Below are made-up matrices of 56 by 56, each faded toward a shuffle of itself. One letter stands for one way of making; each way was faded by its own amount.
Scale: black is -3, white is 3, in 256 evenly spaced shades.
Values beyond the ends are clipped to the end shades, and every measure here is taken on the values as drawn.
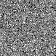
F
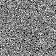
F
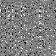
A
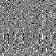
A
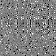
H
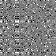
H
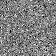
F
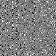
A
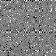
H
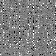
A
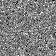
F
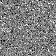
F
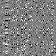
H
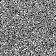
F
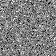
F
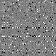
H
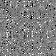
A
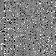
A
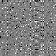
H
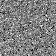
F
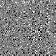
A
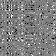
H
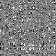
A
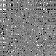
H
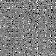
A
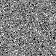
F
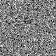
F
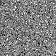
F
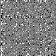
A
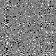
A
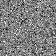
F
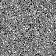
F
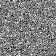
F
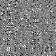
A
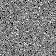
F
